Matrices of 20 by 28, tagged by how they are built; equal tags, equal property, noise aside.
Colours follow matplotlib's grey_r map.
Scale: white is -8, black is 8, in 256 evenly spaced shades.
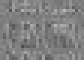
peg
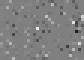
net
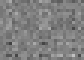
peg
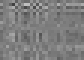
peg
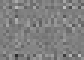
peg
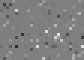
net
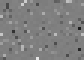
net
